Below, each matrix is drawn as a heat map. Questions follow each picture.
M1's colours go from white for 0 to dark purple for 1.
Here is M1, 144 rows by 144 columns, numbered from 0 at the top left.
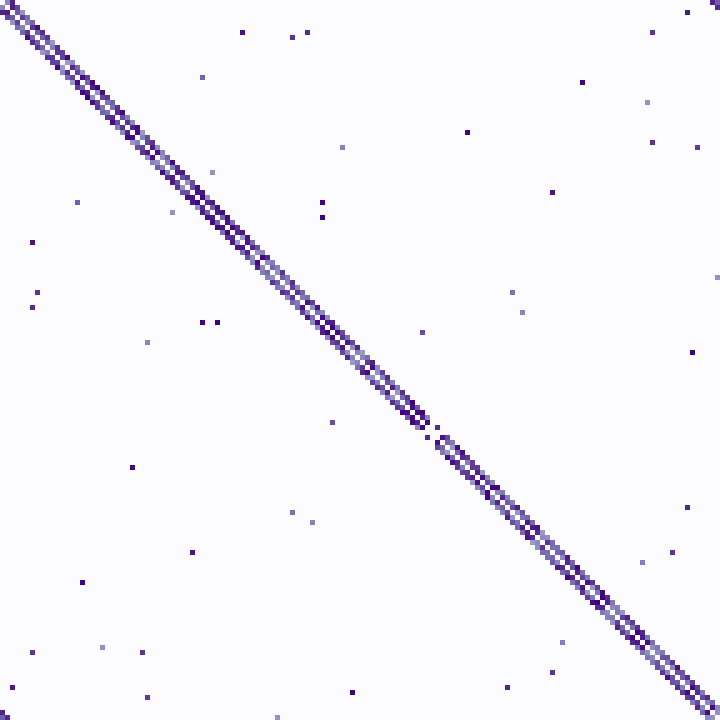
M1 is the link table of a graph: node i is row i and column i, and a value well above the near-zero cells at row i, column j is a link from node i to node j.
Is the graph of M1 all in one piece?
no
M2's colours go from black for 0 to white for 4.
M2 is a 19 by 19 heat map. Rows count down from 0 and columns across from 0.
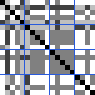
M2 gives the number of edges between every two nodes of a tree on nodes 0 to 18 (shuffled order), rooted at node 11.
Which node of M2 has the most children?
1
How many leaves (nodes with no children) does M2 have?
15
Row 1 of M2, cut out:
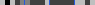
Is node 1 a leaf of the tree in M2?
no
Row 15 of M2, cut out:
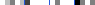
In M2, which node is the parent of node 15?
5
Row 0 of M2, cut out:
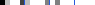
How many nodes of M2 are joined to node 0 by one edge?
1
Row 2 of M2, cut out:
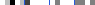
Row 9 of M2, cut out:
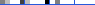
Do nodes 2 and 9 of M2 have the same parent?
no
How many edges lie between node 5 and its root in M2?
1
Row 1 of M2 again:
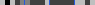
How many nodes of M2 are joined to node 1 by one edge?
10
